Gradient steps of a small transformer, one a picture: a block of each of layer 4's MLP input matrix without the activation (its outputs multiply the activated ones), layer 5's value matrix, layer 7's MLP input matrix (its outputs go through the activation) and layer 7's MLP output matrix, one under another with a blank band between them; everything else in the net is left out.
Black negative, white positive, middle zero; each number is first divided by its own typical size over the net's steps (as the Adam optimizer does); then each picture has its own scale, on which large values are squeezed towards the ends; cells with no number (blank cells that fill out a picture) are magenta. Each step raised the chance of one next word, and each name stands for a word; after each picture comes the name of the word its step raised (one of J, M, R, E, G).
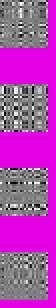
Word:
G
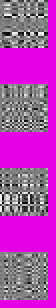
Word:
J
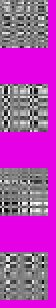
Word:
G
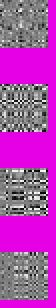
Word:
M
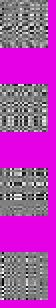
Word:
J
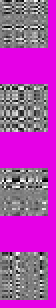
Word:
M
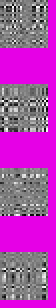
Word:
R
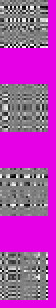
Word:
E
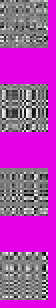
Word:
M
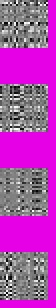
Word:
E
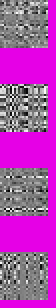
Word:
G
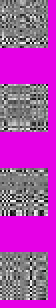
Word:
E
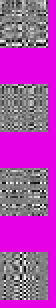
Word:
E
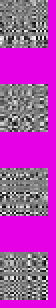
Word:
E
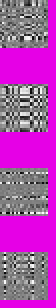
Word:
G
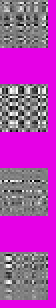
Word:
G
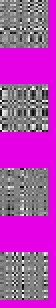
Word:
M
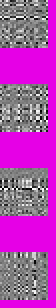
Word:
J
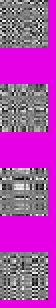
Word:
J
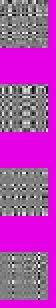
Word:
G
